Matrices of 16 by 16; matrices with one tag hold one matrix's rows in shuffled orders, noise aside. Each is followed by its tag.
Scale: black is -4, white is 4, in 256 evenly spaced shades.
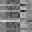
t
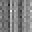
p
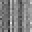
p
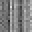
p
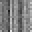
p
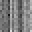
p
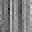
p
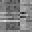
t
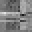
t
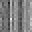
p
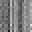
p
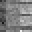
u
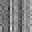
p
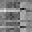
t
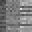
u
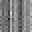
p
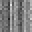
p
